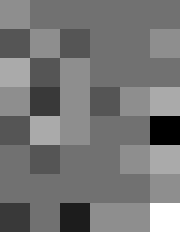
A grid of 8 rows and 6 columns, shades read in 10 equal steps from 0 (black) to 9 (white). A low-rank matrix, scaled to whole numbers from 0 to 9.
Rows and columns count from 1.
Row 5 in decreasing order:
6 5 4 4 3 0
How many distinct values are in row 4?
4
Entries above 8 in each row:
0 0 0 0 0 0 0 1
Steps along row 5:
up down down same down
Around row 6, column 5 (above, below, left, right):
4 4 4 6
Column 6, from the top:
4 5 4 6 0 6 5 9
